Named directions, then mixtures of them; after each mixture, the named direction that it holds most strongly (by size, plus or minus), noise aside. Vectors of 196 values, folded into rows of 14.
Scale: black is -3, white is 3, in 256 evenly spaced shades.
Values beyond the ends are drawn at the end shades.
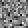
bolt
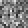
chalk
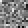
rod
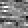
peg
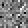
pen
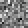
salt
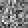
chalk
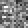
peg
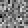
salt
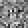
chalk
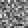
bolt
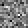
bolt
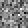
pen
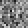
chalk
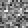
pen
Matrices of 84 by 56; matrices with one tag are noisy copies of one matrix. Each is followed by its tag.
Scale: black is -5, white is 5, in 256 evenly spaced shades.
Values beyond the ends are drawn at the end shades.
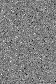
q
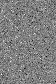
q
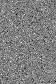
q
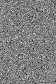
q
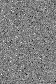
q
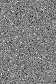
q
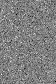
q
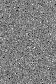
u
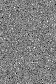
u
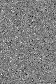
q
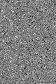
q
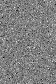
u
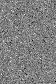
q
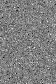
u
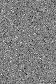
q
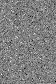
q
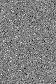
q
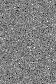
u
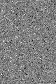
q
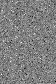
q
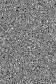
u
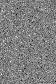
q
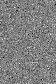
u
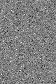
q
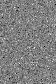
u
